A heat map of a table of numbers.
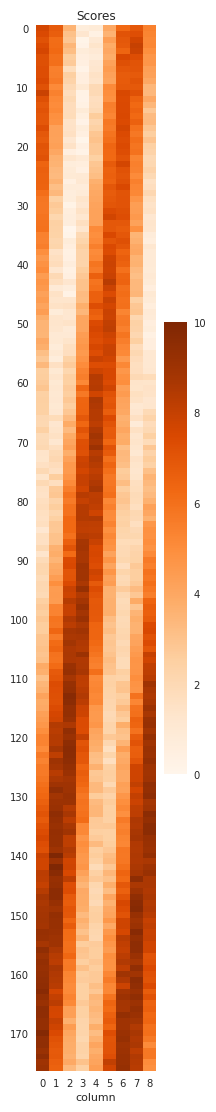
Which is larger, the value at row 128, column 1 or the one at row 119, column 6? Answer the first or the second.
the first
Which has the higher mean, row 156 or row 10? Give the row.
156
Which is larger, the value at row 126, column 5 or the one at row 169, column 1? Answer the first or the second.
the second
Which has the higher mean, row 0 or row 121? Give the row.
121
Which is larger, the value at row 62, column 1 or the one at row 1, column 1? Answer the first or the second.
the second
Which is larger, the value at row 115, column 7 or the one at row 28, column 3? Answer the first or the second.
the first
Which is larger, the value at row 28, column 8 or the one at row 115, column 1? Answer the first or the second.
the second
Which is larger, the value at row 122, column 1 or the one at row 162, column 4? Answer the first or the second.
the first
